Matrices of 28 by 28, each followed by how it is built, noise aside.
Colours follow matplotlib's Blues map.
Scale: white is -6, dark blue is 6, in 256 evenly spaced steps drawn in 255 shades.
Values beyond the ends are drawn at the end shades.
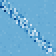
banded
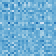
low rank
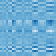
low rank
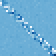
banded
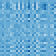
low rank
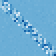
banded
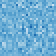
low rank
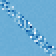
banded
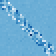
banded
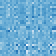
low rank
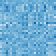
low rank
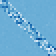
banded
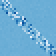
banded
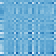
low rank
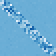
banded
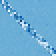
banded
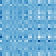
low rank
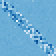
banded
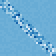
banded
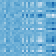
low rank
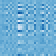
low rank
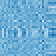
low rank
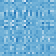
low rank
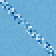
banded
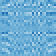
low rank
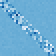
banded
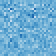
low rank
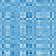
low rank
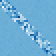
banded
